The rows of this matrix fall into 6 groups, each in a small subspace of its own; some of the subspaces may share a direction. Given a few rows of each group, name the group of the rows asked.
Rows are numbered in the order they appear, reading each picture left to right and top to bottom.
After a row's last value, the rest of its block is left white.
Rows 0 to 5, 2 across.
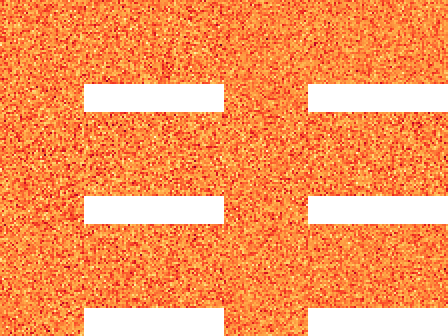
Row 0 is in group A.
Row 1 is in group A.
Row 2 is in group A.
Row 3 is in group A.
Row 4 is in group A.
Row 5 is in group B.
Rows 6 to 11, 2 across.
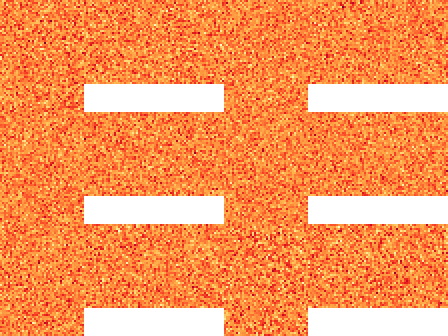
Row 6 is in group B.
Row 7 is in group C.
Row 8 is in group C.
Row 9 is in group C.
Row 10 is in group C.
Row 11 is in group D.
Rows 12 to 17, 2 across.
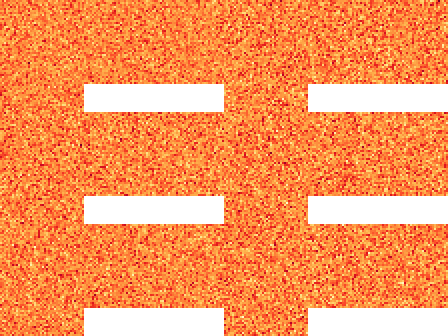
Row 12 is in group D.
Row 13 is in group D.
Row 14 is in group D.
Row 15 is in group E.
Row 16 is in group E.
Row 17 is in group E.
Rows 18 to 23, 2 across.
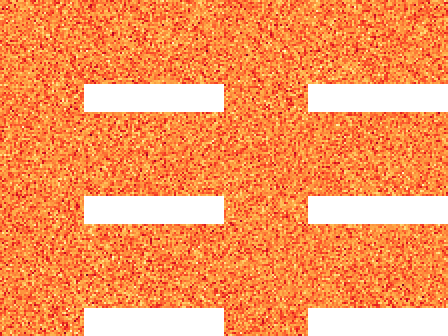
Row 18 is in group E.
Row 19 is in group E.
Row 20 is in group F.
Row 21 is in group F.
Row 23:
F
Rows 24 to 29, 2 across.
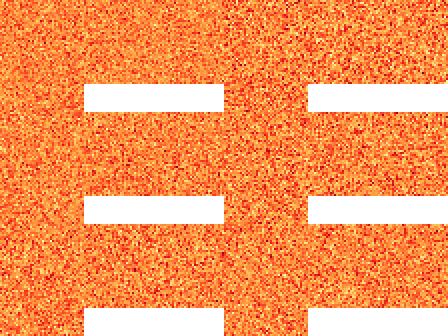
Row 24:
B
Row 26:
A
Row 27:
A
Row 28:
C
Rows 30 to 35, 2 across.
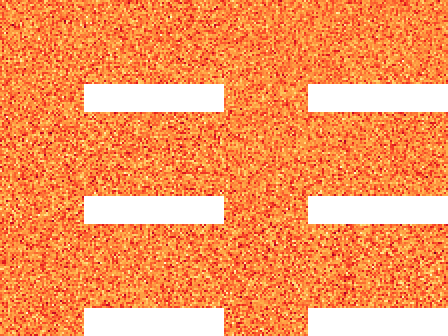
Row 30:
C
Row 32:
B
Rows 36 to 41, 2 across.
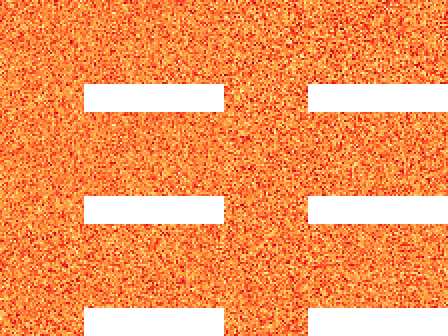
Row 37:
D
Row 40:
D
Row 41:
B
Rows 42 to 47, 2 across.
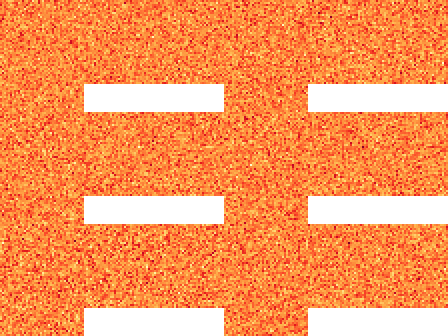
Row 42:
F
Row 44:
A
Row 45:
A
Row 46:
F
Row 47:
B
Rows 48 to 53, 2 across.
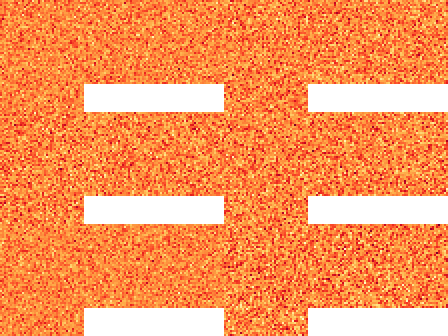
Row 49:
B
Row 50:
E
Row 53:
F
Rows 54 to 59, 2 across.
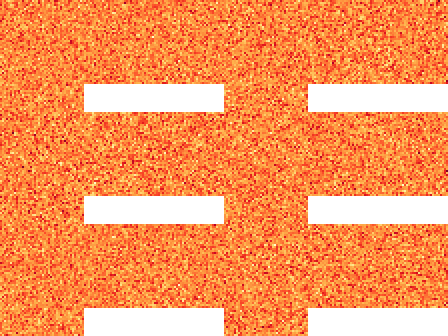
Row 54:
F
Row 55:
D
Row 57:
C
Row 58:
F
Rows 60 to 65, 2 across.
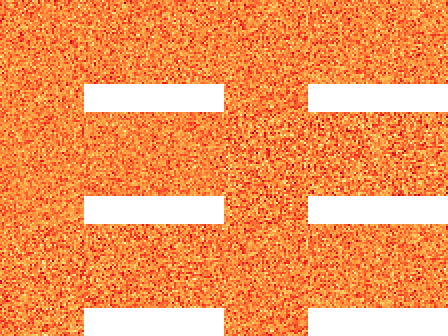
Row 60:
F
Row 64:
A
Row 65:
B
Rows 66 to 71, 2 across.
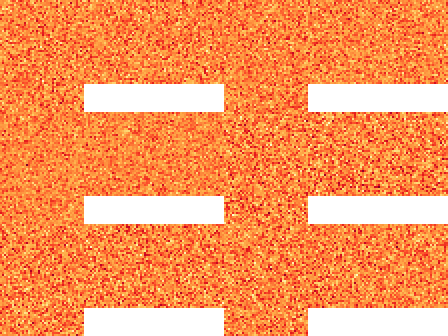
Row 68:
A
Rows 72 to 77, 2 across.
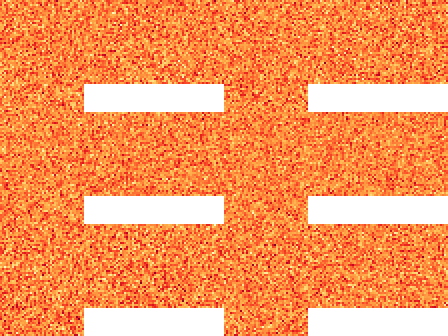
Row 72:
F
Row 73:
E
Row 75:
A
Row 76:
F
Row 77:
B
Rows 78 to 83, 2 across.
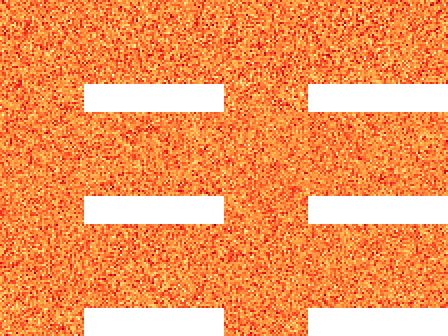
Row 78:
C
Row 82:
F
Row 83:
A
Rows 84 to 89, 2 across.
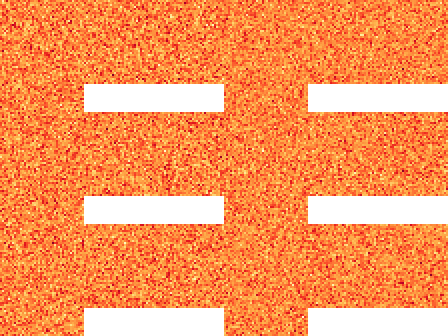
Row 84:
C
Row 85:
F
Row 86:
A
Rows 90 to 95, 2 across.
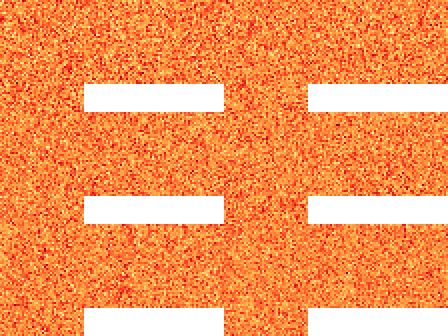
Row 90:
D
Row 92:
E
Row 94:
E
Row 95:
E
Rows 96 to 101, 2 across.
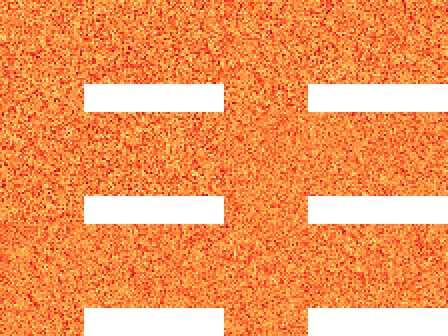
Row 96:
A
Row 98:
C
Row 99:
C
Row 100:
E
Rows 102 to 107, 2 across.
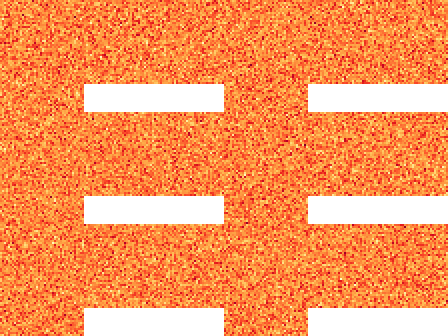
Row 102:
F
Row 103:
C
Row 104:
A
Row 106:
B
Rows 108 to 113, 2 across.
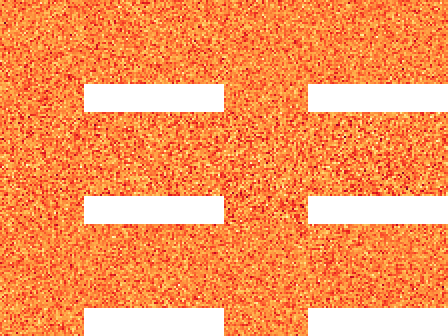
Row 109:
F
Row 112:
F
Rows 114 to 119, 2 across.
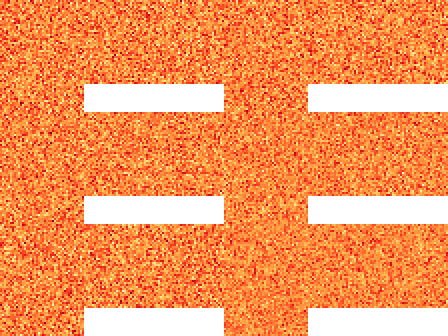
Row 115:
D
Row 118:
D
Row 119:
C
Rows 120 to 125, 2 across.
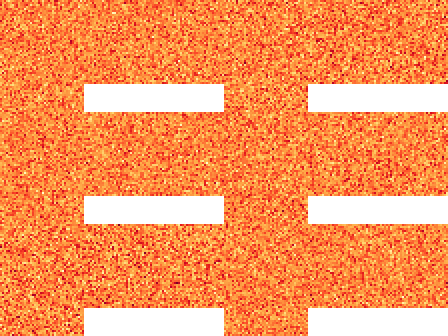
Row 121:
D
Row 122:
E
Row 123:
D
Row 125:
C
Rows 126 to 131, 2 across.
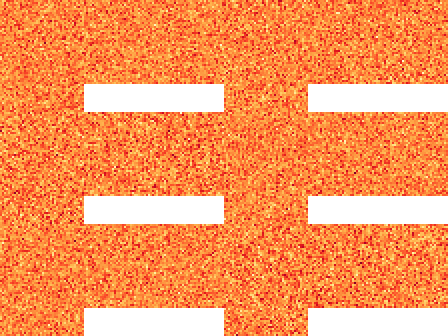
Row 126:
B
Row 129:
C
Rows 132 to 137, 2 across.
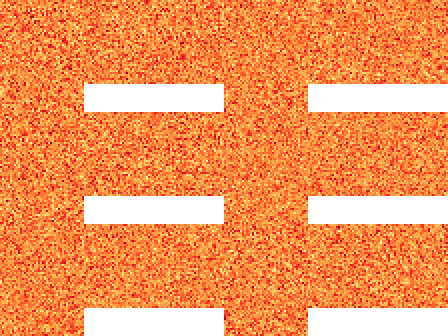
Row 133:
E
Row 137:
D
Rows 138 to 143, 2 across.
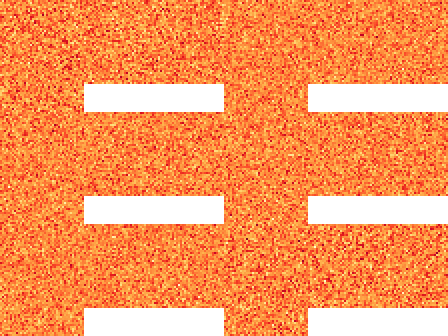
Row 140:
B
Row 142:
F
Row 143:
F
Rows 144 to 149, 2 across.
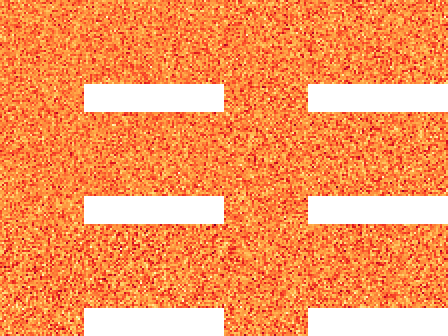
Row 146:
F
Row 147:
C
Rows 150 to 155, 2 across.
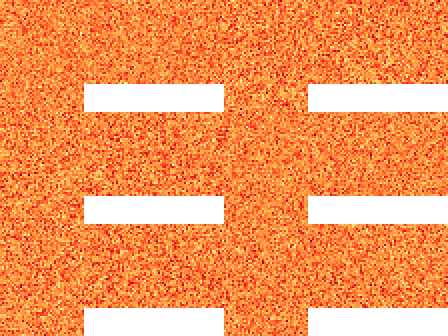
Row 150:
D
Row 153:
F
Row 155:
C
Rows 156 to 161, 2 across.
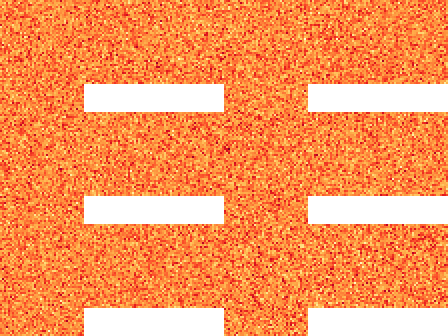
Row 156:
C
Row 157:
A
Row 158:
E
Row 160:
A
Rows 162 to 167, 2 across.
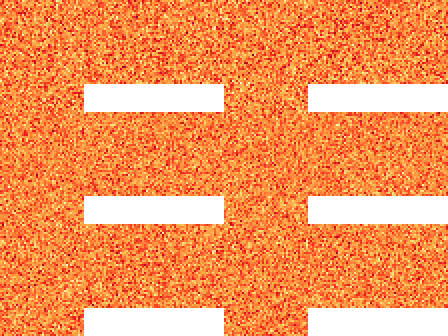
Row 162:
D
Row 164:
B
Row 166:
D
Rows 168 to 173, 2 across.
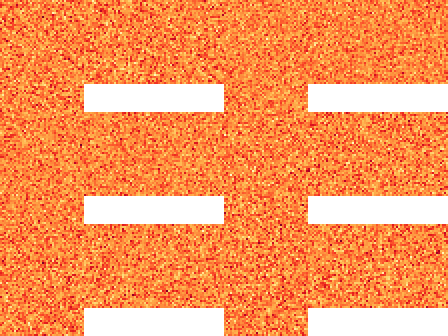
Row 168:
E
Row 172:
A
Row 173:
D
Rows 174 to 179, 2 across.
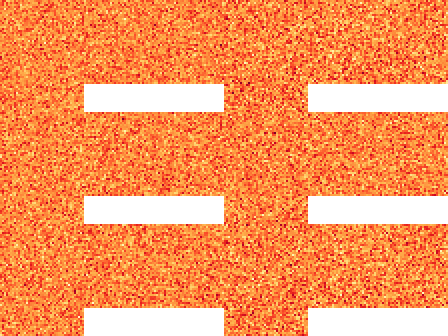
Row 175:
D
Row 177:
B
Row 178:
E
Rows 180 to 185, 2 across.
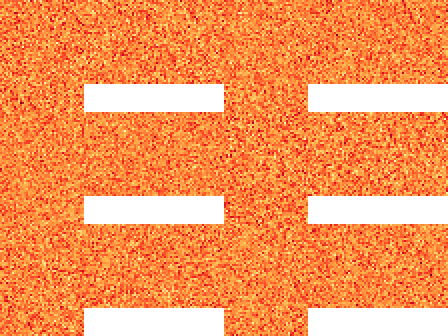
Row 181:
E
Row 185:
E
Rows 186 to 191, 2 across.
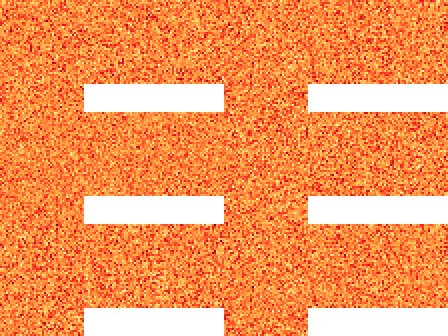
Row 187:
D
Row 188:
F
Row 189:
B
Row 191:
D
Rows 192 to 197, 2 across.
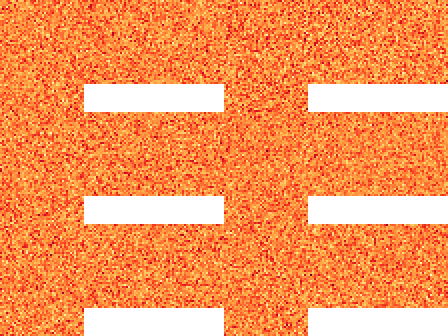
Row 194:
B
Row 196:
B
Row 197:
E
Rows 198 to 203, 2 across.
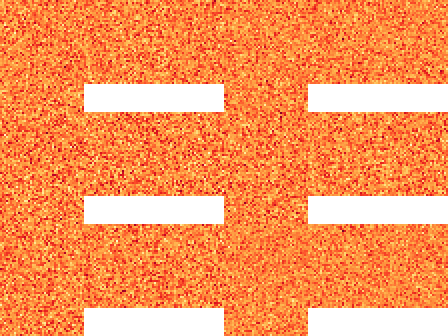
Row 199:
E
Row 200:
C
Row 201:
D
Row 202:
D
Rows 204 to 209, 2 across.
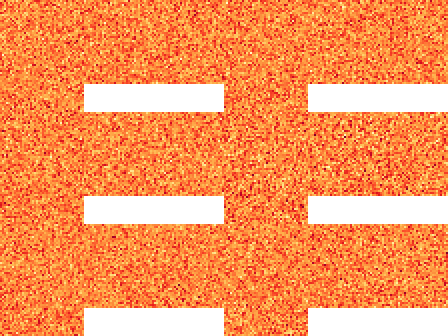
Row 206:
D
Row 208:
F
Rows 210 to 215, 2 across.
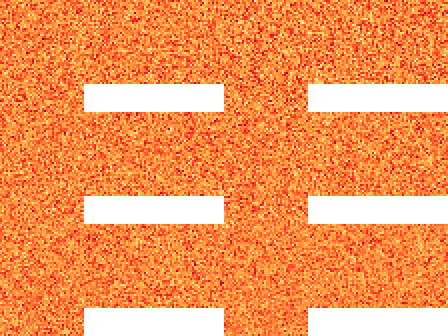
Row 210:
A
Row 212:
C
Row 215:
C
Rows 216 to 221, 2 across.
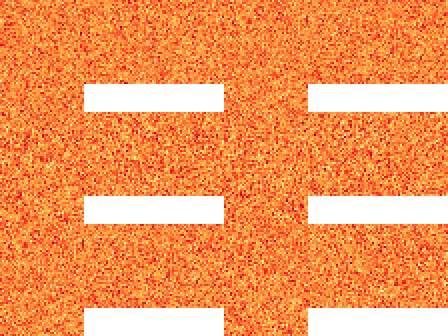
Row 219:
F
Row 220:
B
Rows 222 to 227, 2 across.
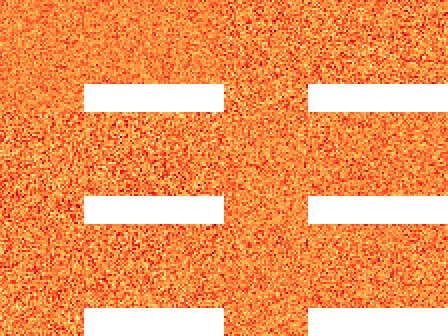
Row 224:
F
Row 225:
A
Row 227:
B
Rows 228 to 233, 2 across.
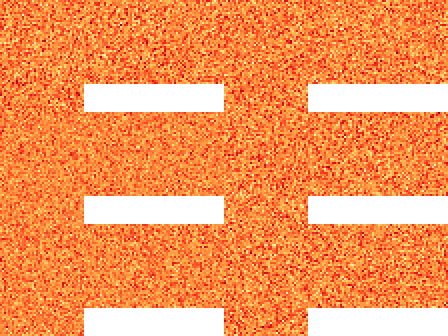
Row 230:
F
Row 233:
B
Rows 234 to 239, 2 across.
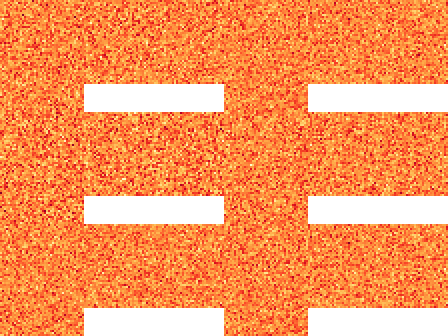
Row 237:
A
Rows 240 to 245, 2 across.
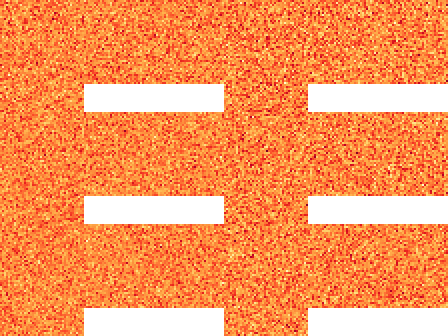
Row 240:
B
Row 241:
A
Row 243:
A
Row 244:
C
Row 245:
A
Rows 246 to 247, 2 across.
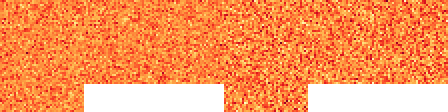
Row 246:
A
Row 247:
E
